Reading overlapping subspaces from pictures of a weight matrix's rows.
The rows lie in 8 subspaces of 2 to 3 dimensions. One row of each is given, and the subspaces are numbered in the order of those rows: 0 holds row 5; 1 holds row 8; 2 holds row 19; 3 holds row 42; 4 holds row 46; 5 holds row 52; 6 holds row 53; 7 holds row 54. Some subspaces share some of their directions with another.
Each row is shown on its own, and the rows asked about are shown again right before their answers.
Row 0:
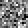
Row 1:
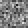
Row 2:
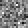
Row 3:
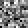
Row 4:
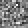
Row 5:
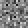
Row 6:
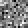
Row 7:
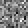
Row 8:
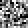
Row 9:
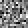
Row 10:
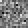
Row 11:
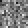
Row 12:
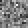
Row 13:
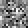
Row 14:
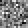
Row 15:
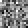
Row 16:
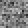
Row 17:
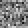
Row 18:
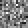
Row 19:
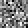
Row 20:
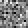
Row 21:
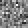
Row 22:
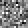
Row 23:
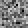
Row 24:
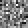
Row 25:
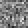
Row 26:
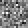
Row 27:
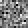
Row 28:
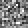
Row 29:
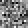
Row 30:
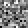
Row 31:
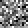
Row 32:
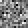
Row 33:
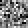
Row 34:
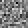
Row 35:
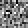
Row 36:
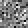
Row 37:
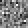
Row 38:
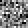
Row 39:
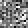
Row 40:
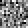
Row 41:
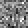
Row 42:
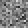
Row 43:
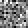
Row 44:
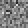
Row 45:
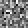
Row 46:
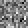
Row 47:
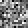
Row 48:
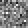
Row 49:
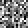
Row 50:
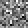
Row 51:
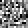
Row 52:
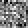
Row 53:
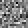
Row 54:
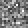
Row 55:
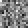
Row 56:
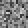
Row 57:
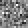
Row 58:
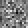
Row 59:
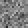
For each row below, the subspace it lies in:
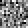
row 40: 2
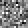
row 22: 1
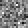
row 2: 5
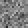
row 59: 2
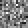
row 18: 0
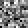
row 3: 1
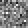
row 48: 5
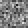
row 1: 4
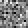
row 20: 5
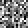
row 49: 4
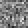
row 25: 4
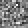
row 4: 7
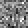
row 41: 4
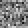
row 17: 4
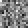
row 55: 2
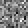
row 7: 4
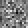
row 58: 2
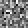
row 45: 3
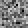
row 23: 7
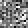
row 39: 3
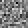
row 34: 6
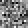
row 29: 0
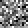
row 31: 3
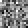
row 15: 2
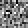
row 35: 3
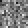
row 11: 2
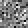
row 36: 3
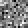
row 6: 6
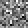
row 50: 3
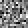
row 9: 6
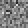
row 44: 3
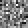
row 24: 0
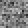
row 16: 7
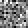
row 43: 5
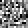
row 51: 6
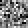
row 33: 1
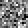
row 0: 5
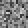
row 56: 3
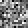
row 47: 0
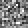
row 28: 7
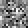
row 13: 2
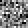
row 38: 7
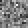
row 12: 1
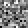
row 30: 1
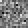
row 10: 7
